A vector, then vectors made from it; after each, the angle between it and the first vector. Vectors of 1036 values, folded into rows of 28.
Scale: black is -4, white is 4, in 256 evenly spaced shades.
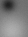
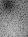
nearly parallel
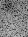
partly aligned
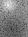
nearly opposite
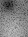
nearly parallel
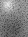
nearly opposite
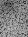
partly aligned
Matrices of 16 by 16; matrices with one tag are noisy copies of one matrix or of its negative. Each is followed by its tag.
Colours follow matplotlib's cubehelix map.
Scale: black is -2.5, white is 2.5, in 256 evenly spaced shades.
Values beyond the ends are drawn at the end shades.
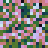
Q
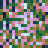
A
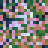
A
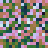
Q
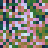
A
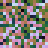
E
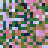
A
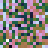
A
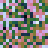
A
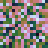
E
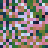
A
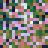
A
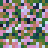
Q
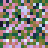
Q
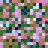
Q
